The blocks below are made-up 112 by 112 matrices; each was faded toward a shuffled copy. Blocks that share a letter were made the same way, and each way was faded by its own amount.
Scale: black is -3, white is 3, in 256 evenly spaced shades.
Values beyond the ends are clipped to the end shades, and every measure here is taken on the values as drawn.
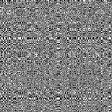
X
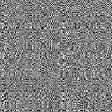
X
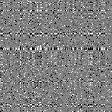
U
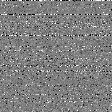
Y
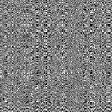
X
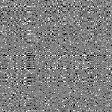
U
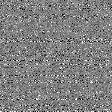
Y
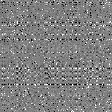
U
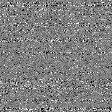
Y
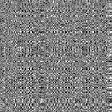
X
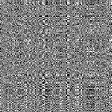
X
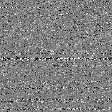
Y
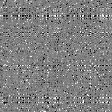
U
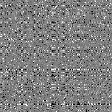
U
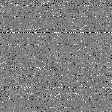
Y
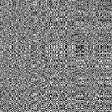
X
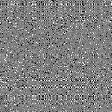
U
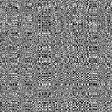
X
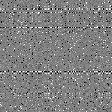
U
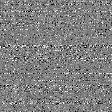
Y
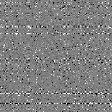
U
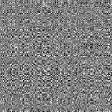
X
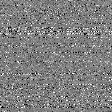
Y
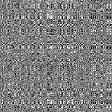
X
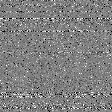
Y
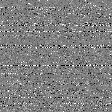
Y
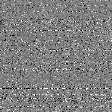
Y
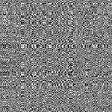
X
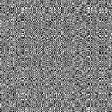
X
